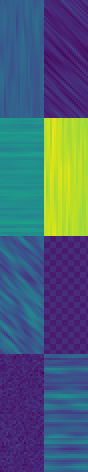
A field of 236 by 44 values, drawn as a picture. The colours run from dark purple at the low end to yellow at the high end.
It is made of 4 by 2 panels. Panel 1,1: low, streaked downward, faint in contrast. Panel 1,2: very low, slanting down to the right, faint in contrast. Panel 2,1: middling, streaked across, faint in contrast. Panel 2,2: very high, streaked downward, faint in contrast. Panel 3,1: low, slanting down to the right. Panel 3,2: very low, checkered, faint in contrast. Panel 4,1: very low, fine-grained, faint in contrast. Panel 4,2: low, streaked across.
